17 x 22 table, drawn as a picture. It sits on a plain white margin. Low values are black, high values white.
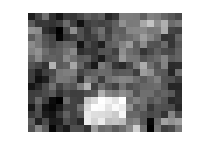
Grain: blotchy. Stripes: none. Ninth with the highest average: bottom middle. Ninth with the lowest average: bottom left. Odd patch: higher, in the bottom middle.
